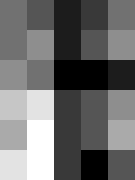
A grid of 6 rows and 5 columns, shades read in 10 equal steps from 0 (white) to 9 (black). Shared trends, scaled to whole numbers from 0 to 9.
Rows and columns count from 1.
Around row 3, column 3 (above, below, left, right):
8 7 5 9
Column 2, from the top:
6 4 5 1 0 0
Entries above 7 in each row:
1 1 3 0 0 1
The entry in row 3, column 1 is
4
